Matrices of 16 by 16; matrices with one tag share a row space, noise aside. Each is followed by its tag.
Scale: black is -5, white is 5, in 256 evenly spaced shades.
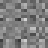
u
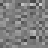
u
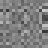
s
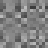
u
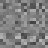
u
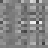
u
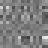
s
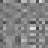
u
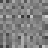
s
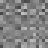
u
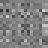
s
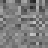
u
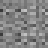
u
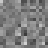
u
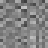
u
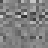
u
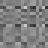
u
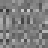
s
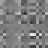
u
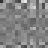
u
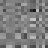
u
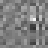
u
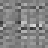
u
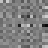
s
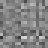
u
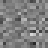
u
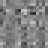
u
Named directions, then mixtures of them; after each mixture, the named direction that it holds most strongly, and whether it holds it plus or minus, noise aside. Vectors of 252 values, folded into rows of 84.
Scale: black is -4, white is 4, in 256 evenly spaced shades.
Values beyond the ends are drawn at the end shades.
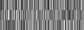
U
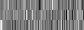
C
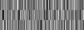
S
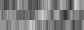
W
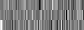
C, plus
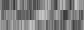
W, plus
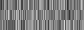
U, plus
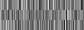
U, minus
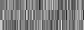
C, plus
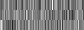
C, plus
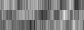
W, minus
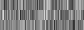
S, minus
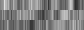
W, minus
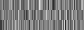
C, minus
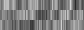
W, minus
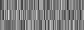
U, plus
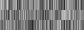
U, minus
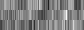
W, minus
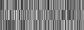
U, plus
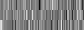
C, plus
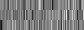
C, minus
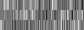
C, plus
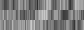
W, plus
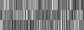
C, plus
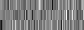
C, minus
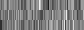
C, minus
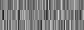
S, plus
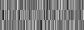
S, plus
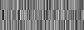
S, plus
